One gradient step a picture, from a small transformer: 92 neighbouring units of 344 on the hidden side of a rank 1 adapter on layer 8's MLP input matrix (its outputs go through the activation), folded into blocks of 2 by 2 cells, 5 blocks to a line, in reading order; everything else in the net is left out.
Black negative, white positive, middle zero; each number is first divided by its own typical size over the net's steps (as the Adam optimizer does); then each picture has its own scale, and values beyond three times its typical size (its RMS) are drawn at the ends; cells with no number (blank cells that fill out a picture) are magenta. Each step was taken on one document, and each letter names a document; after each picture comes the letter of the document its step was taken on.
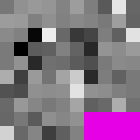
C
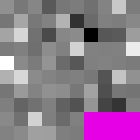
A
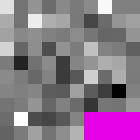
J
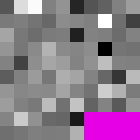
J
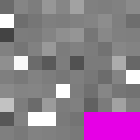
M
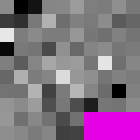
J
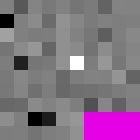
M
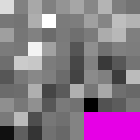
J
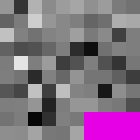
J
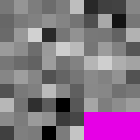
C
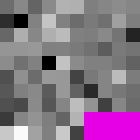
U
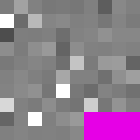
M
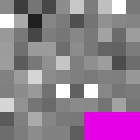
M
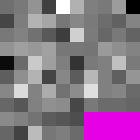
U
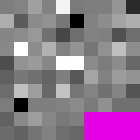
U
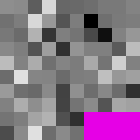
A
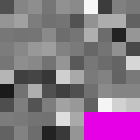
C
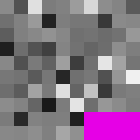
J
